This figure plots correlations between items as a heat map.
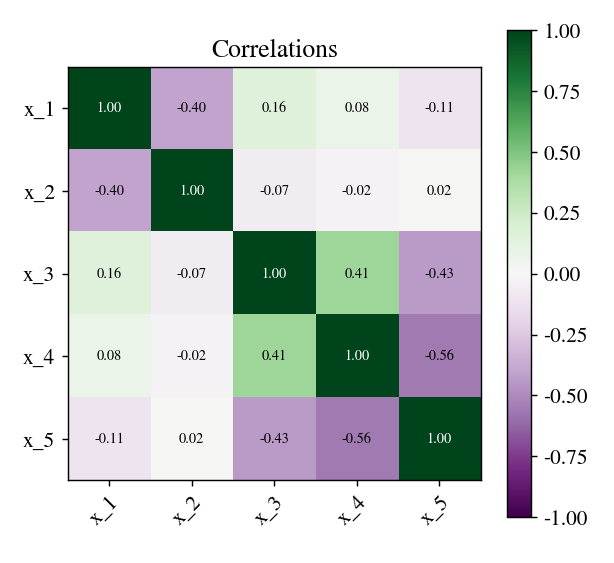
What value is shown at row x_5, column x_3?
-0.43
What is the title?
Correlations
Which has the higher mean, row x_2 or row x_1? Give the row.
x_1
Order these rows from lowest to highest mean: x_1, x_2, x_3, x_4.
x_2, x_1, x_4, x_3
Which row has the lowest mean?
x_5
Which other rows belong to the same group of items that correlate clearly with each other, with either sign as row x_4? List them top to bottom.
x_3, x_5
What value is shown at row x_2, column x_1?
-0.40
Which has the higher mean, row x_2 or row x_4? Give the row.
x_4
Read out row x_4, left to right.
0.08 -0.02 0.41 1.00 -0.56
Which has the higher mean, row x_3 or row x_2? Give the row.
x_3
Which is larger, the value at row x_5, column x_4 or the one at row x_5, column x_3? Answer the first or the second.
the second
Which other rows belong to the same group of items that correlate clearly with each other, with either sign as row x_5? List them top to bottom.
x_3, x_4
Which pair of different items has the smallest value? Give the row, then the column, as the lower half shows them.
x_5, x_4
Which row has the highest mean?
x_3
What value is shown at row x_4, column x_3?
0.41
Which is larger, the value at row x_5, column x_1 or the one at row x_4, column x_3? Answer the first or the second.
the second
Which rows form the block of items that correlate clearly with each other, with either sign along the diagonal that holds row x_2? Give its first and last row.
x_1 to x_2
